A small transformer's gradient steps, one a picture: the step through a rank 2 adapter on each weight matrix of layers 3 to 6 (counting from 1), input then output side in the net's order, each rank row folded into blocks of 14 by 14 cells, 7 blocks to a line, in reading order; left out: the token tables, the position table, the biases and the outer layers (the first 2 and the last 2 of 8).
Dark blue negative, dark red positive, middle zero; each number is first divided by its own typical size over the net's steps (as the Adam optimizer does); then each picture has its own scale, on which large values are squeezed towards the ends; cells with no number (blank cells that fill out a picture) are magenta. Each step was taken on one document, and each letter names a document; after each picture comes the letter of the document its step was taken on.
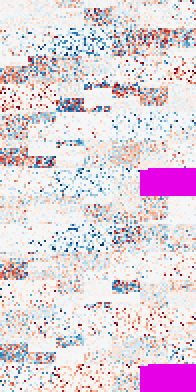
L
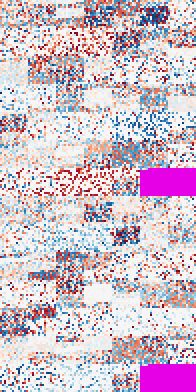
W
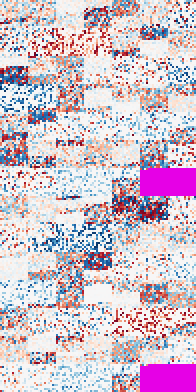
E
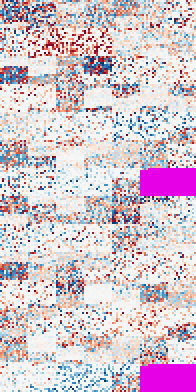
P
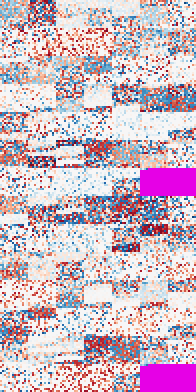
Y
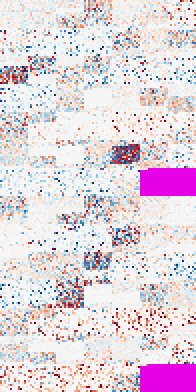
L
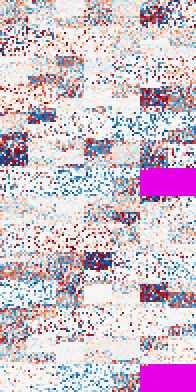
E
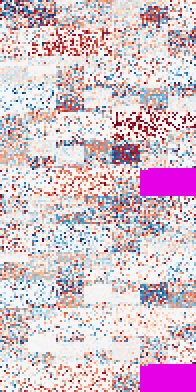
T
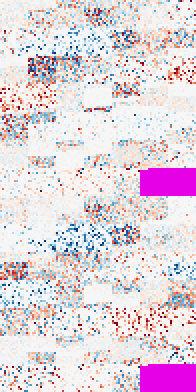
L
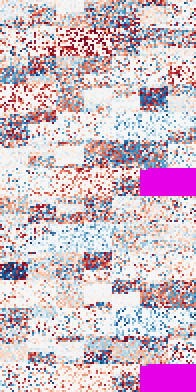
W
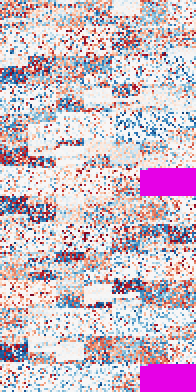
W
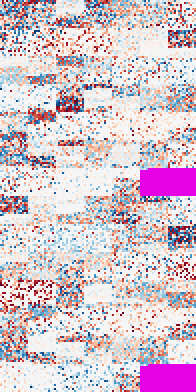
P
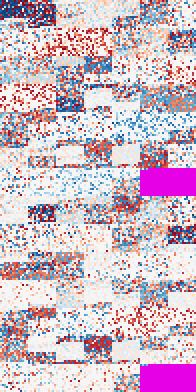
Y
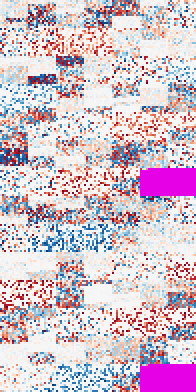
E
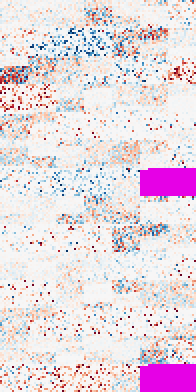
L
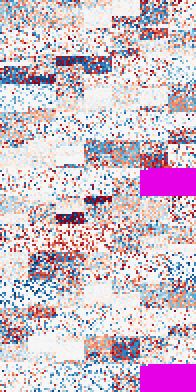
Y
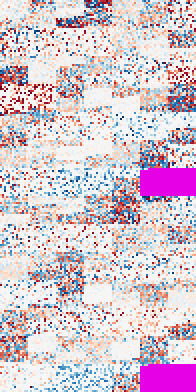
P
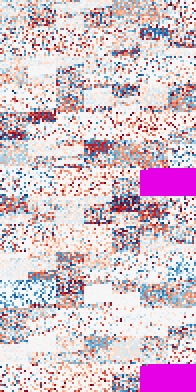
T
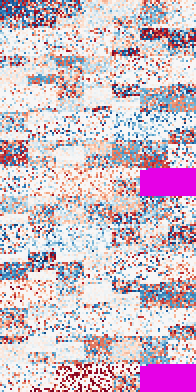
Y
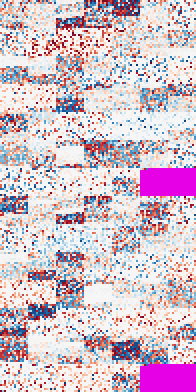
T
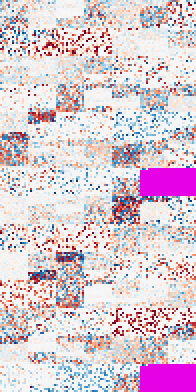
P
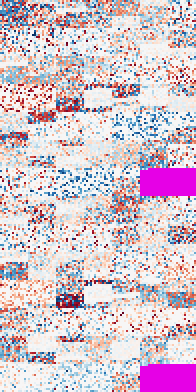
P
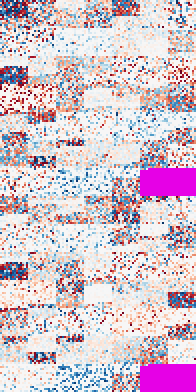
P
